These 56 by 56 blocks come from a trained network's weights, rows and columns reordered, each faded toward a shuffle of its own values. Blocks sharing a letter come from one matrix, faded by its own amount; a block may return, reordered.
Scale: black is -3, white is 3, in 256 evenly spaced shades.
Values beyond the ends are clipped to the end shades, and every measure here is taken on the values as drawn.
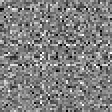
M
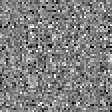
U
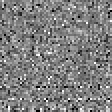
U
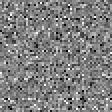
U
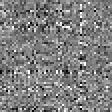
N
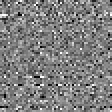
N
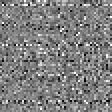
N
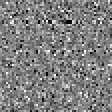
U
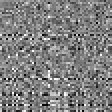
M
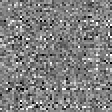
N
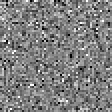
U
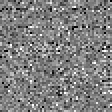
U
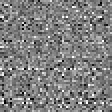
N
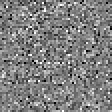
U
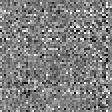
N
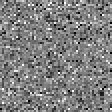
U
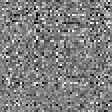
N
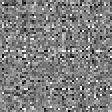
N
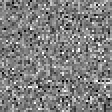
U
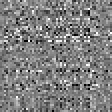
N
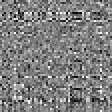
M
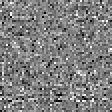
U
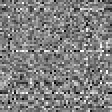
M
